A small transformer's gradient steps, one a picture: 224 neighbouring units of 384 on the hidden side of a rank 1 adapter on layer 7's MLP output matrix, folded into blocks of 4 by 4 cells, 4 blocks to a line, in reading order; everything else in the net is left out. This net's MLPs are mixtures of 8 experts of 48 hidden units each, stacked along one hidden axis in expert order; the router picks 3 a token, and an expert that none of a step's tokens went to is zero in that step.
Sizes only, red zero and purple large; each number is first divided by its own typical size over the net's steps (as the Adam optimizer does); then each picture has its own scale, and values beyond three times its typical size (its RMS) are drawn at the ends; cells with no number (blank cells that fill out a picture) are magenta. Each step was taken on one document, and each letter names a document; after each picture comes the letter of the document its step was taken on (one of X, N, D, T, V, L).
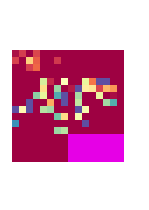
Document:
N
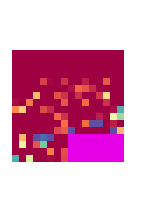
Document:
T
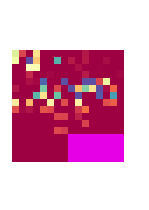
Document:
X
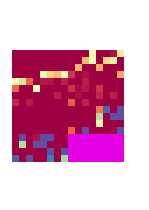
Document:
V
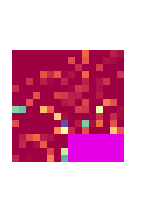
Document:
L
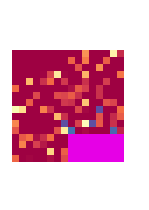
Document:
L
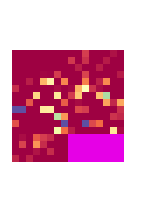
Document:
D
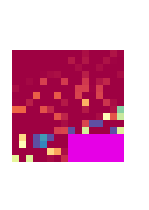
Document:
T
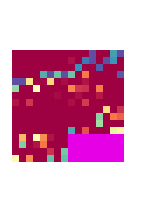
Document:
V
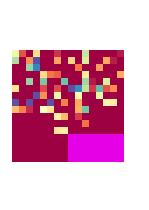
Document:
X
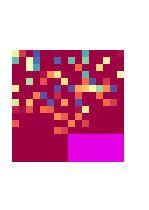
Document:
X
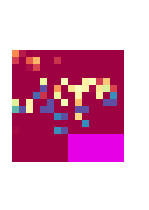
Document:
X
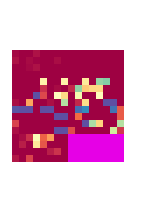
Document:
N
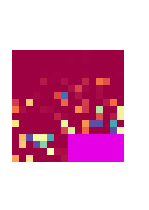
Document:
T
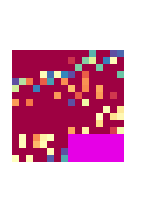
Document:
V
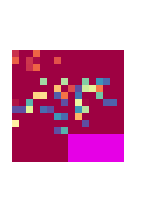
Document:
N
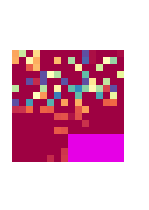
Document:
X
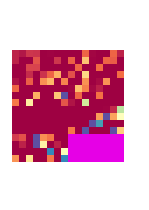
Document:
T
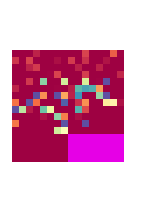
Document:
D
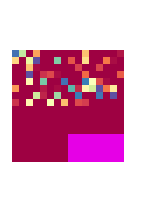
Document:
X
